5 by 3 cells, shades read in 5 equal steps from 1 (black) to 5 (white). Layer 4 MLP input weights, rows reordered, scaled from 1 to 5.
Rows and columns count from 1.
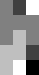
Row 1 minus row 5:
-1 -3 4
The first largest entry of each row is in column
3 1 2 1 2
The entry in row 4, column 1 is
4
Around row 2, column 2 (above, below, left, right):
2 4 3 3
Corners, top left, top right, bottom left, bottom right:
3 5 4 1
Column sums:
17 18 14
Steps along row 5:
up down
